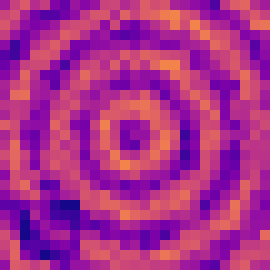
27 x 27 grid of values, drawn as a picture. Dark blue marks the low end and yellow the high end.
Rings: centred on the centre. Odd rows or columns: none. Grain: blotchy. Odd patch: lower, in the bottom left. Ninth with the lowest average: bottom left.
